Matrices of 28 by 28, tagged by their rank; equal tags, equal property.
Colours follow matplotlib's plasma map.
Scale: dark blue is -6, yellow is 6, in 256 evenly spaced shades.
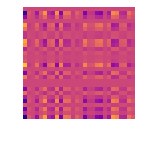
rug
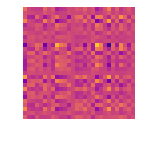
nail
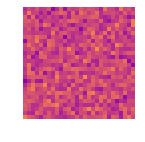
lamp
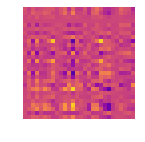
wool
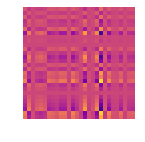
rug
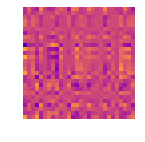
wool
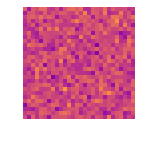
lamp
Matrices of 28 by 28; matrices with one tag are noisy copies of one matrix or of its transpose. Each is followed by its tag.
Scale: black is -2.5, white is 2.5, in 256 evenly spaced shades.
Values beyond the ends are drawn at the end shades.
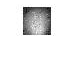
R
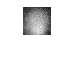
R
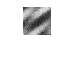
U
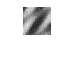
U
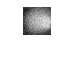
R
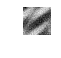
U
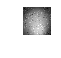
R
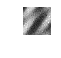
U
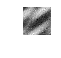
U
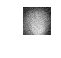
R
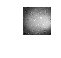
R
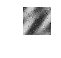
U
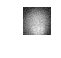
R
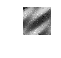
U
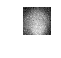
R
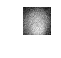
R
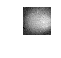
R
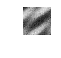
U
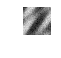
U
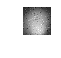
R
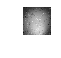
R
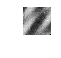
U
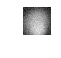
R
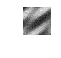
U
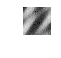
U
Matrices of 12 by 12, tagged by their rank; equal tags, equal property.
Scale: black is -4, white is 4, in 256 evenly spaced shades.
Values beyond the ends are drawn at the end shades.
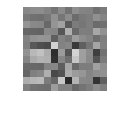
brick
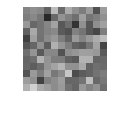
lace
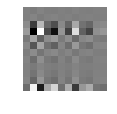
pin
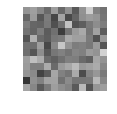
lace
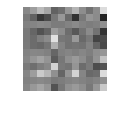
brick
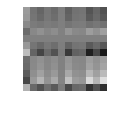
pin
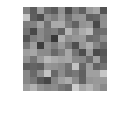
lace
